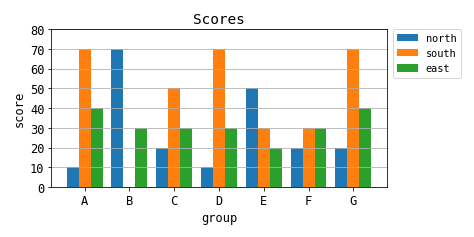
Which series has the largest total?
south
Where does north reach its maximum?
B
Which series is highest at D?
south
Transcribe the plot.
Title: Scores
x-axis: group, ticks A B C D E F G
y-axis: score, ticks 0 10 20 30 40 50 60 70 80
Legend: north, south, east
Values:
north: 10 70 20 10 50 20 20
south: 70 0 50 70 30 30 70
east: 40 30 30 30 20 30 40
